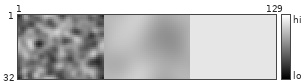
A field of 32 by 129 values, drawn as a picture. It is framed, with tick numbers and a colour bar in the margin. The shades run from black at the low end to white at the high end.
It is made of 1 by 3 panels. Panel 1,1: middling, blotchy, strong in contrast. Panel 1,2: high, smooth. Panel 1,3: very high, flat.
